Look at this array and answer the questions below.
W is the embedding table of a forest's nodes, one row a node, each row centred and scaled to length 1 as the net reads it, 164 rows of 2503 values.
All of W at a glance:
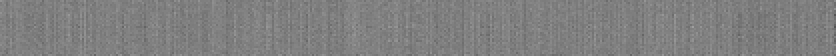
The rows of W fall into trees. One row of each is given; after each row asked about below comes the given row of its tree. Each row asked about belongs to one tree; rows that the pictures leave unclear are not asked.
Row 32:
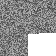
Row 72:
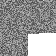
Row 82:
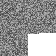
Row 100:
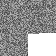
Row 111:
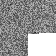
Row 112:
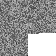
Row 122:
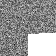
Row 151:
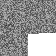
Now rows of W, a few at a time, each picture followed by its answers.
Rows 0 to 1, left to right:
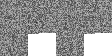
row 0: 112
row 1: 122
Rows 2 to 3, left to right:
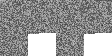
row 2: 72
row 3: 151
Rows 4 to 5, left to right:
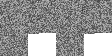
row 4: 112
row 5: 151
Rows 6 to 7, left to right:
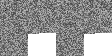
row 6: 32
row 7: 32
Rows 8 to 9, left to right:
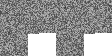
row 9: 111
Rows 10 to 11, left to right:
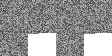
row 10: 100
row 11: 72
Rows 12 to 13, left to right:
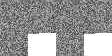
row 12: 111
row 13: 72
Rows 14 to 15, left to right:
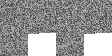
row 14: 82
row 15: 82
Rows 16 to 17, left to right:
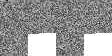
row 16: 151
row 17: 82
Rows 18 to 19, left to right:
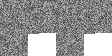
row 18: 151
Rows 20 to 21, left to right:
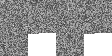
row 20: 32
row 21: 112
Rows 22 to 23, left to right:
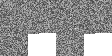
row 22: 72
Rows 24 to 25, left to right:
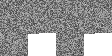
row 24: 72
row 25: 32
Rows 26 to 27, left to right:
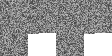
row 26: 112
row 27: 111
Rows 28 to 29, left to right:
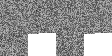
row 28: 32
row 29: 122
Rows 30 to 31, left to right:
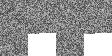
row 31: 111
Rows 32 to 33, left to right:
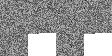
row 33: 100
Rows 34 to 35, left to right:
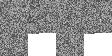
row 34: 112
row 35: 151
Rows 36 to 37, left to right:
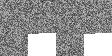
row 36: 151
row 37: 82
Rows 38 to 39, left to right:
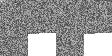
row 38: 72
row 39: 151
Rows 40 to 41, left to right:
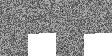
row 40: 112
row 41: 72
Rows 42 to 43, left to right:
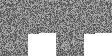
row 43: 82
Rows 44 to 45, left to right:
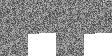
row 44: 82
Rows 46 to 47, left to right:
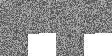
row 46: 72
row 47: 112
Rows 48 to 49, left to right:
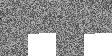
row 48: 82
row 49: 32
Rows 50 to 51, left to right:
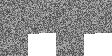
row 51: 82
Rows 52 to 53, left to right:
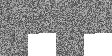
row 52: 112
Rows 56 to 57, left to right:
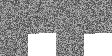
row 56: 122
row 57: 72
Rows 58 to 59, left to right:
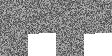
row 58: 112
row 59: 82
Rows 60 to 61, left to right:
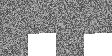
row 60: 82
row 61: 111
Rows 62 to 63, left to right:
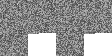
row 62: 32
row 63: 72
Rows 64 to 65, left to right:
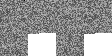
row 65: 112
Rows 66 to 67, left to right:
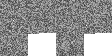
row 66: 122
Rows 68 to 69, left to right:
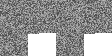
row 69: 112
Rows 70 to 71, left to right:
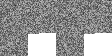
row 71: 111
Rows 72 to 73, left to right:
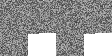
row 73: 82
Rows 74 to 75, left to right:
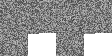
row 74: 72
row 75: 72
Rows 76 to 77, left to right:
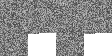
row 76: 32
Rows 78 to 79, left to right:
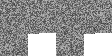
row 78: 82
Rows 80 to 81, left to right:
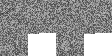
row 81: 82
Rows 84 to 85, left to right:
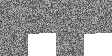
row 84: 112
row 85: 82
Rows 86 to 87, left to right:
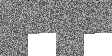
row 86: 72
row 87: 72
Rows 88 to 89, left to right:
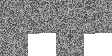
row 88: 72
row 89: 112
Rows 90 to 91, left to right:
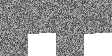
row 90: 111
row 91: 122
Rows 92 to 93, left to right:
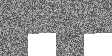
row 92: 111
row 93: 32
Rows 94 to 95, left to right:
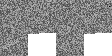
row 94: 82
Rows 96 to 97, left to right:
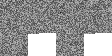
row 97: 100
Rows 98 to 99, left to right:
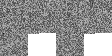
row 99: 32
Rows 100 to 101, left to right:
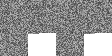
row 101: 72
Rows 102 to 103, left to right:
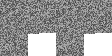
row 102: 82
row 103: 82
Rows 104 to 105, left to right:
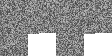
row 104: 82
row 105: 72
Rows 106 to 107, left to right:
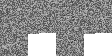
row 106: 82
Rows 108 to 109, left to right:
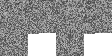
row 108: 151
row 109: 112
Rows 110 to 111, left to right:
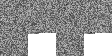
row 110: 72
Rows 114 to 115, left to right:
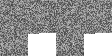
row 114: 82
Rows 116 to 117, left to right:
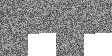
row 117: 82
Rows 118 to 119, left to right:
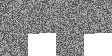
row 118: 100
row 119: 72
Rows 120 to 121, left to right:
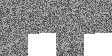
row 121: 82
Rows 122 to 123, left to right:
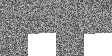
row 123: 32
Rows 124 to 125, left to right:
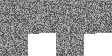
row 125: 82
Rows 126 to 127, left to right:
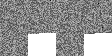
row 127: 151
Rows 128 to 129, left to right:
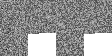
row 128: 151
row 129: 111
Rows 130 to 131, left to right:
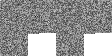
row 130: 72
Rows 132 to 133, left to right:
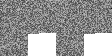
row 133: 72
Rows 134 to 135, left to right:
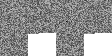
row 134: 112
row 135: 100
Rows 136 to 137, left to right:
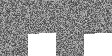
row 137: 72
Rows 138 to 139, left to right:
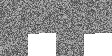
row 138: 82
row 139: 72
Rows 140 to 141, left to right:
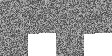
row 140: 112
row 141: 112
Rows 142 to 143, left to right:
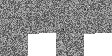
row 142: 122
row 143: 100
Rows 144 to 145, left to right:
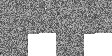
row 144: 72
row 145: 112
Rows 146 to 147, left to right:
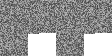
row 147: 111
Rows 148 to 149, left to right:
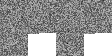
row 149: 100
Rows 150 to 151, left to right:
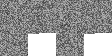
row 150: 100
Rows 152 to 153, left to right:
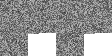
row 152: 100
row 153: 32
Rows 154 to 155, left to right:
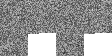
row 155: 111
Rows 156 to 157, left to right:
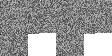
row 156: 112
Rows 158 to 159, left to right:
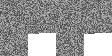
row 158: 82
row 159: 151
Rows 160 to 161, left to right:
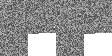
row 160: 151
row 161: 112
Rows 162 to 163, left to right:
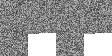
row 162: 72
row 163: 100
